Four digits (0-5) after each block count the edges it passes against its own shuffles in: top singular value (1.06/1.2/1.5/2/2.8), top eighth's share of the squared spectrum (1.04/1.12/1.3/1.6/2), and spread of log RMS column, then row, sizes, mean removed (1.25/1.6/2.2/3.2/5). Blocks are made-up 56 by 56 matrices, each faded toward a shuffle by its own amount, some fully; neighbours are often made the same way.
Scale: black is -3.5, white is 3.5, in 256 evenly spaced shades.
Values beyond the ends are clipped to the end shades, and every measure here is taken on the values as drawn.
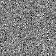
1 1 2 0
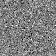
0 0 0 0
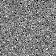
0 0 1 0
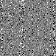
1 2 3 0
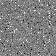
1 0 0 0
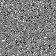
0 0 0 0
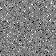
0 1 1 0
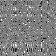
4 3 2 1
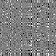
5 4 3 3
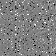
3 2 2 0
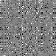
4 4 2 2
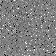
2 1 0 0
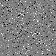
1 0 0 0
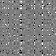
4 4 2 2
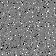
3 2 0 0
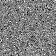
0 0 0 0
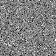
0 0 0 0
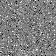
0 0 0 0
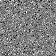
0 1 0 1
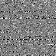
2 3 0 3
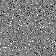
0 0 0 1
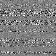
2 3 0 4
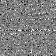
1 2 0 2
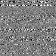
2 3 0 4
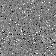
1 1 0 1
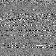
2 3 0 4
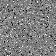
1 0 0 1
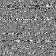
2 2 0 3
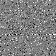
2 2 0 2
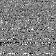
2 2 0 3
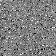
1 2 0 2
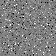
0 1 0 0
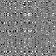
4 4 2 3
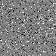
1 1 0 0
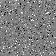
1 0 0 0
